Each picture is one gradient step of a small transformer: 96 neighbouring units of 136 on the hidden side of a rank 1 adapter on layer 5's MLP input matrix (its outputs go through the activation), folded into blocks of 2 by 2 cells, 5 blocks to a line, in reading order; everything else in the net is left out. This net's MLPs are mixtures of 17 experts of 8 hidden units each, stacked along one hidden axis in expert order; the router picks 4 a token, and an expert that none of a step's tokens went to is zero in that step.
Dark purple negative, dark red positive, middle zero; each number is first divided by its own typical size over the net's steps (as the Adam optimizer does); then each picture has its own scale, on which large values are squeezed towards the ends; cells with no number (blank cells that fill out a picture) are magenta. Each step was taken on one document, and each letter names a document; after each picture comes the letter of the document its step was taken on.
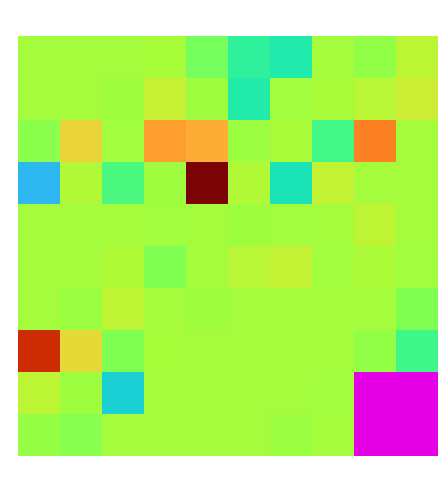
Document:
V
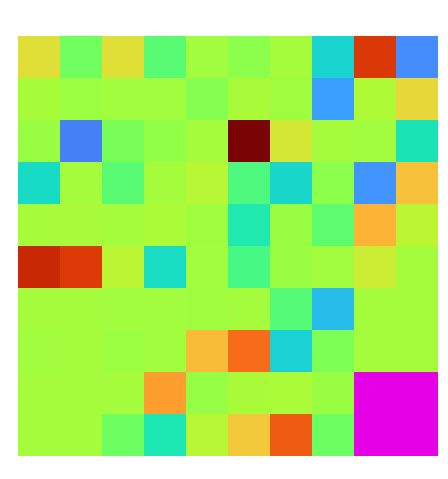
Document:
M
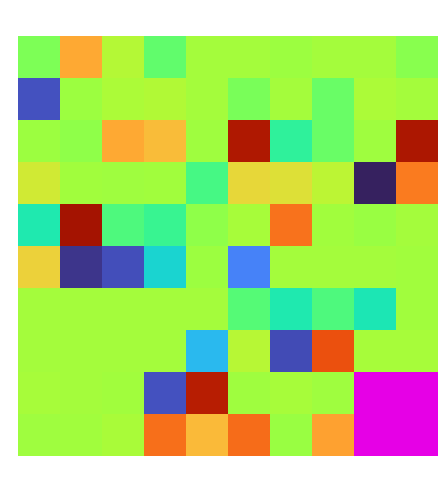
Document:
M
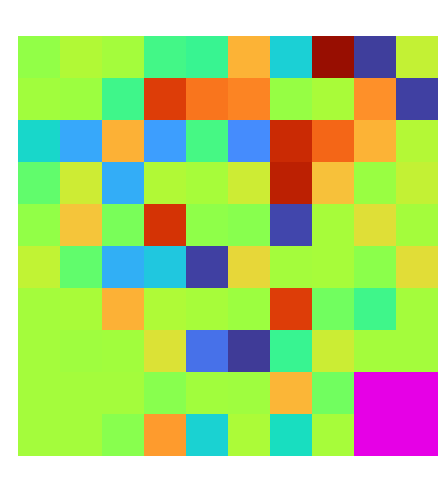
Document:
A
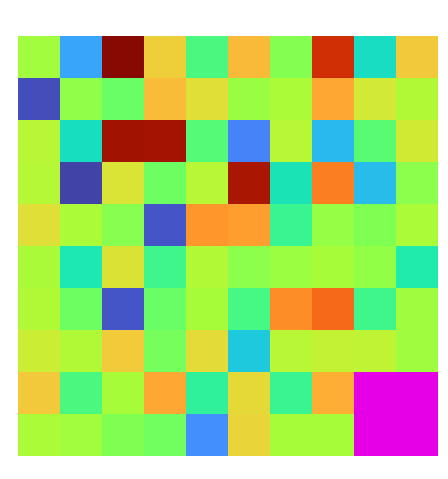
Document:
A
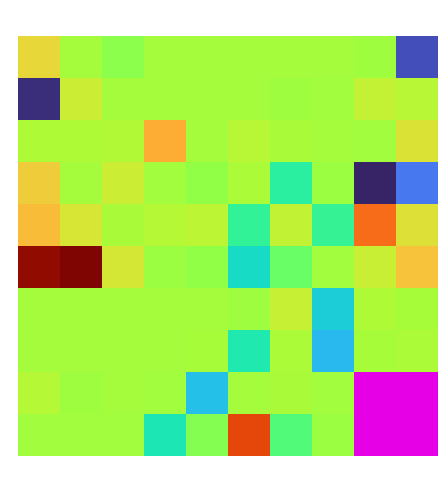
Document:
M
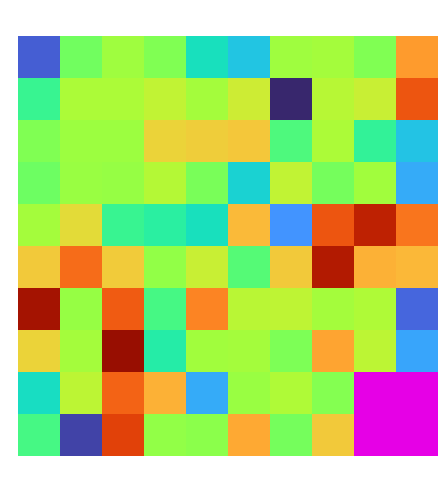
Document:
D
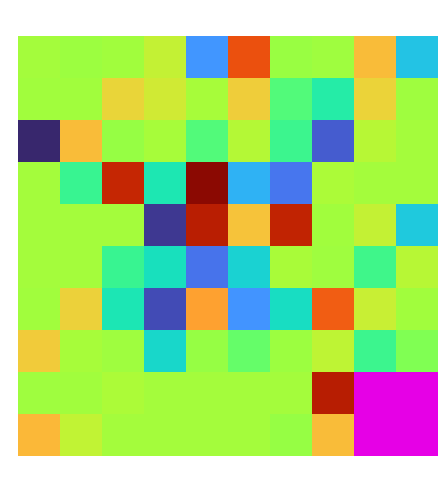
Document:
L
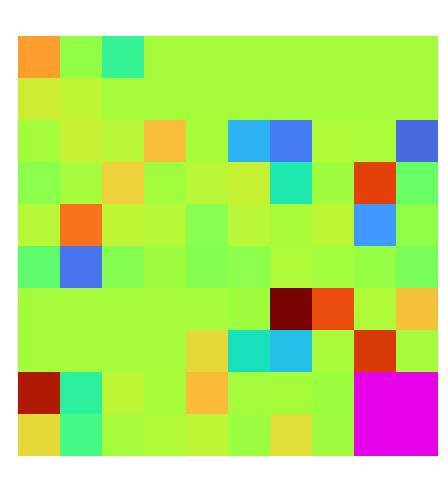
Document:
M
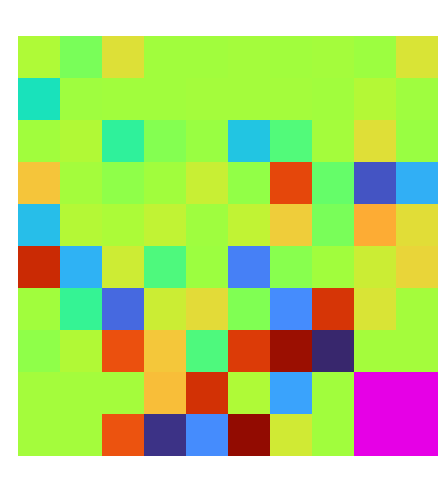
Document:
M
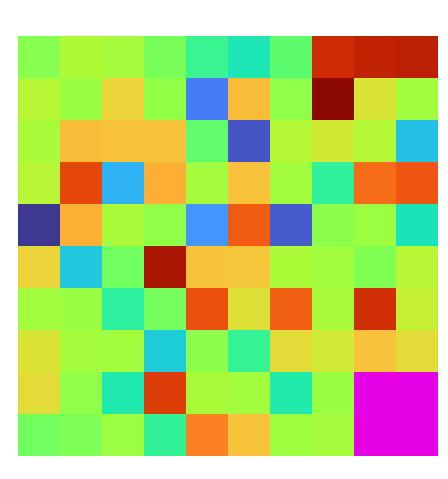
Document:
L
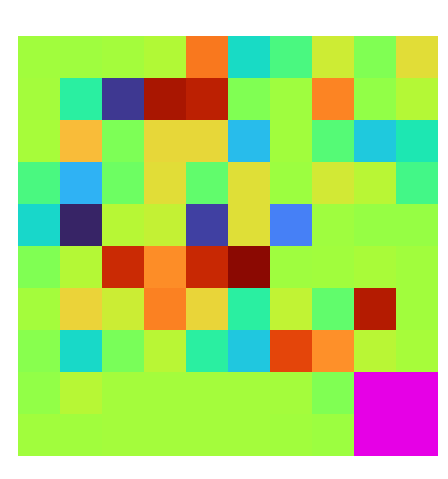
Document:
L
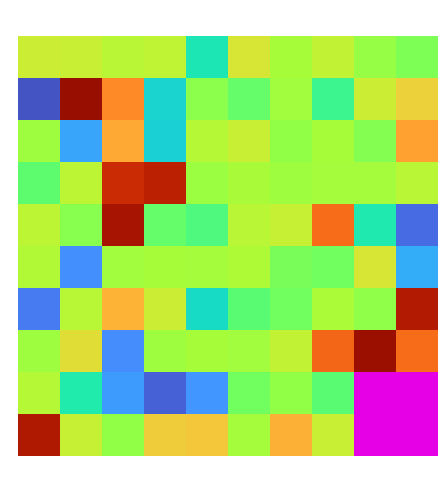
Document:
D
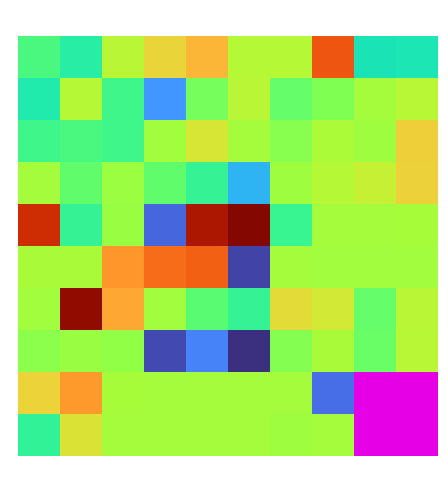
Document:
L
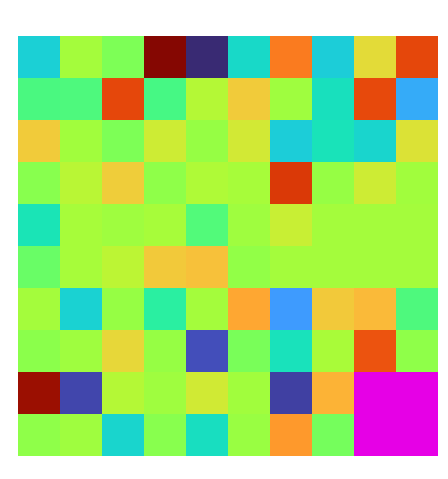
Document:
A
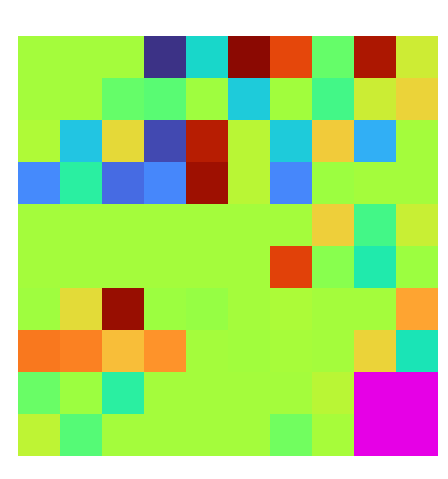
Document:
V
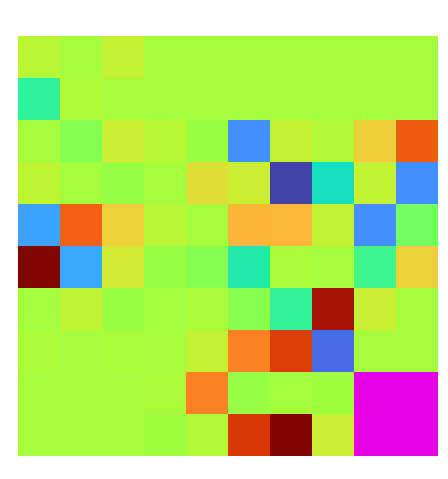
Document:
M
